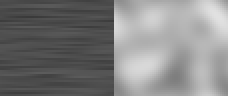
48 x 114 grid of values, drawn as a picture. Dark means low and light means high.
It is made of 1 by 2 panels. Panel 1,1: low, streaked across, faint in contrast. Panel 1,2: high, smooth.
